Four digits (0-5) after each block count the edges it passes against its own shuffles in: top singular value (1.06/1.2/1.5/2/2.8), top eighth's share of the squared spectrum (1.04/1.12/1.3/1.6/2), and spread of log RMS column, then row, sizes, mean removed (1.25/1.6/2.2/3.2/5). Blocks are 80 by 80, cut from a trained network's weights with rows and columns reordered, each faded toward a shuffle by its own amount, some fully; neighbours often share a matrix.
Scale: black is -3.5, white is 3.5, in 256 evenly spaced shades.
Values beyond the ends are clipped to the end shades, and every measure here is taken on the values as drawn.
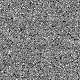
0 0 0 0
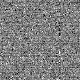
2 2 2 0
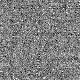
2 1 0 0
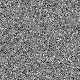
0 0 0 0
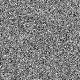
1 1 0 0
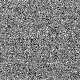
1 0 0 0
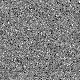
0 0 0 0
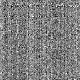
3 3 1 2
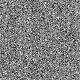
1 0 0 0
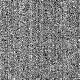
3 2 0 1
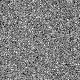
0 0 0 0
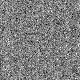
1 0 0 0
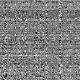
3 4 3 1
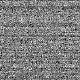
3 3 2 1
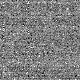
2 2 2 0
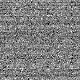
3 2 2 1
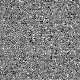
1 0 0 0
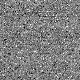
2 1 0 0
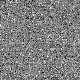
1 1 1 0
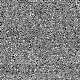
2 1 1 0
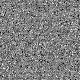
1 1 0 0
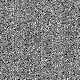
1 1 0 0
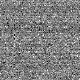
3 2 2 0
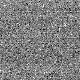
2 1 1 0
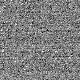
2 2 1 0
